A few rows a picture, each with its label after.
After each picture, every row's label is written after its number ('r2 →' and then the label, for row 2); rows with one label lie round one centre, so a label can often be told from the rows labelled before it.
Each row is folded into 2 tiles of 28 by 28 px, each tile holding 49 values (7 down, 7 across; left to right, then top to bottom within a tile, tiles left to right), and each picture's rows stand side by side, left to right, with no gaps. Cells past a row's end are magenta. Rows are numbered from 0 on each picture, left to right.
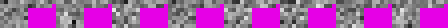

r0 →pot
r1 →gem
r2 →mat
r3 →pot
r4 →mat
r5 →mat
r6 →pot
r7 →gem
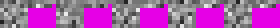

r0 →mat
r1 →gem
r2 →mat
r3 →mat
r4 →mat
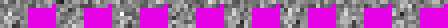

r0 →gem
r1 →pot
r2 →gem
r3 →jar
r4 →gem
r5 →gem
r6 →gem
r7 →jar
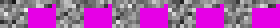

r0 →mat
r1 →jar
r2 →jar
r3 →mat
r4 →mat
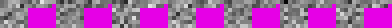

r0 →jar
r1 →pot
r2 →mat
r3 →jar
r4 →pot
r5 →pot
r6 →mat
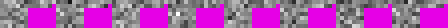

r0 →jar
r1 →mat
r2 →jar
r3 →gem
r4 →jar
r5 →mat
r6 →pot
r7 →mat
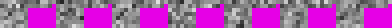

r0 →jar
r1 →pot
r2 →jar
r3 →mat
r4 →gem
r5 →gem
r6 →jar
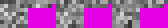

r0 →mat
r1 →gem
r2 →gem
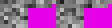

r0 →pot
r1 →pot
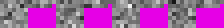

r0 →jar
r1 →pot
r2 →jar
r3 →pot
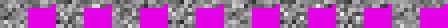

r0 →jar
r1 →mat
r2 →pot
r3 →mat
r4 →jar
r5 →mat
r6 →mat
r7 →jar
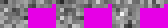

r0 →pot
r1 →pot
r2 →gem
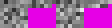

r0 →pot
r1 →mat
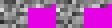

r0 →mat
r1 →mat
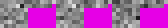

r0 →jar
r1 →jar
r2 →pot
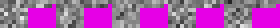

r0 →mat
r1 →gem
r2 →jar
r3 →mat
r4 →pot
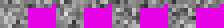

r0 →gem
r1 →gem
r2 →pot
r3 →pot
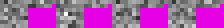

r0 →pot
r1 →gem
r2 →pot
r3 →pot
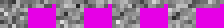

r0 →mat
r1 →jar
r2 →jar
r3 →jar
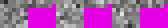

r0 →pot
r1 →jar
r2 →gem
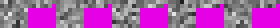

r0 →gem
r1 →jar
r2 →mat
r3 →mat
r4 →gem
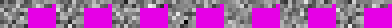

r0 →mat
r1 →mat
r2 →mat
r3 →gem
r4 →jar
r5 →pot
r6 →mat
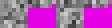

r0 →jar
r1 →gem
